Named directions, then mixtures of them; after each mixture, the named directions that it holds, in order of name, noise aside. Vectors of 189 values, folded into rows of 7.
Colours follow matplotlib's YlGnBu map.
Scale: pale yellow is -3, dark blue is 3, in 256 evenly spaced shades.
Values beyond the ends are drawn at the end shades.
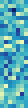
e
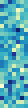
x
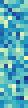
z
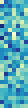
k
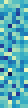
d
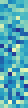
d, x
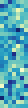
x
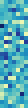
e, k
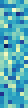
e, z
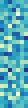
d, e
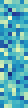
d, z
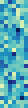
e, x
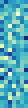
d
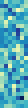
x, z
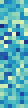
e, k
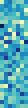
e, k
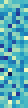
d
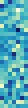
x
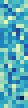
x, z
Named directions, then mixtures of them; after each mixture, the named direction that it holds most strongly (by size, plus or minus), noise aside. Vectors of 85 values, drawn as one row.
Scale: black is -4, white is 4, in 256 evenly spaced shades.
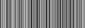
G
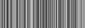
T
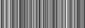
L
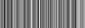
T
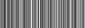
G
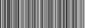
L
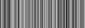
L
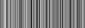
G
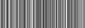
T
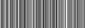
L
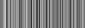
G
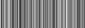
L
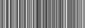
T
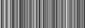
L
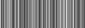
L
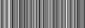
L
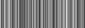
L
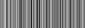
G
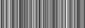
L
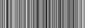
T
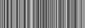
T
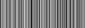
G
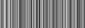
L
